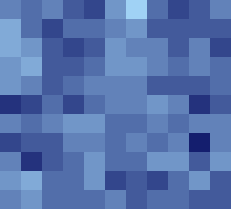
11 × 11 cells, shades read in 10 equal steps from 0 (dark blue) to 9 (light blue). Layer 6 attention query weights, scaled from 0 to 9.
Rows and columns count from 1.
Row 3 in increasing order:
2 2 3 3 3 5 5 5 6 6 7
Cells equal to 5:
29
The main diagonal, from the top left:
5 4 3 3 5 5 4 4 6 6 3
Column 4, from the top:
3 4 2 3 4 2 6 5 4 4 4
